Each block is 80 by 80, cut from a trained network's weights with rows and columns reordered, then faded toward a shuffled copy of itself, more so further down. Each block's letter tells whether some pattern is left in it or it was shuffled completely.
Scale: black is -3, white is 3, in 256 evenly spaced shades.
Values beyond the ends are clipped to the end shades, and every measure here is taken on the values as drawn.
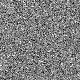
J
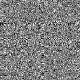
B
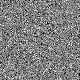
J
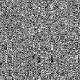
B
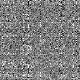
B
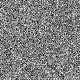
J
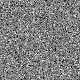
J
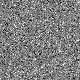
J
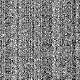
B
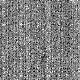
B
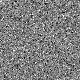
J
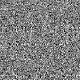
B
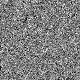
J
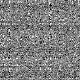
B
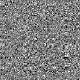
B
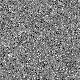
J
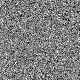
J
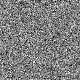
J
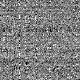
B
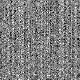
B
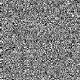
B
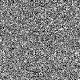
B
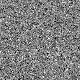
J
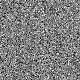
J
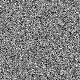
J
